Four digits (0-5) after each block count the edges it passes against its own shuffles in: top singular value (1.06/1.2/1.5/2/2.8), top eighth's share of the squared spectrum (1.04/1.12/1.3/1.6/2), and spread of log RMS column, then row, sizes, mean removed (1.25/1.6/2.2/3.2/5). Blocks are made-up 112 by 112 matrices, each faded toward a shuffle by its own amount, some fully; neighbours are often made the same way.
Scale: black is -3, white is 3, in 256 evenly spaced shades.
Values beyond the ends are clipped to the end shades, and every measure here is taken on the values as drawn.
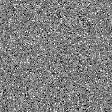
3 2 1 1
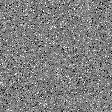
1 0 0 0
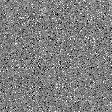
3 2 1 1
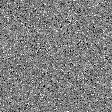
0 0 0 0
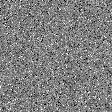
0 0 0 0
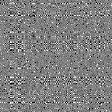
5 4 3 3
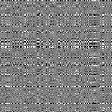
5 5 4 4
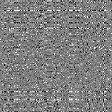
5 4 2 3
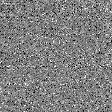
3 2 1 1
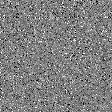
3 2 0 1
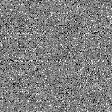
3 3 1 2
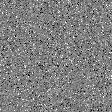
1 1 0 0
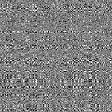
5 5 3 4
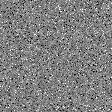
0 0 0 0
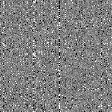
4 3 3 1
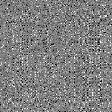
4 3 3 2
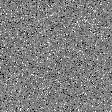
2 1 0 0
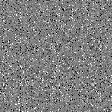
4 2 2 1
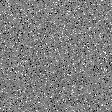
0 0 0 0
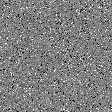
0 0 0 0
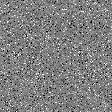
3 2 1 0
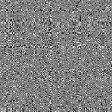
5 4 3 3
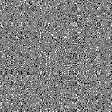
4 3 2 2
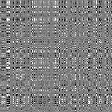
5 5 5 4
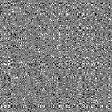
5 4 3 3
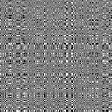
5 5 4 4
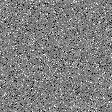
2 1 0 0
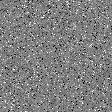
2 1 0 0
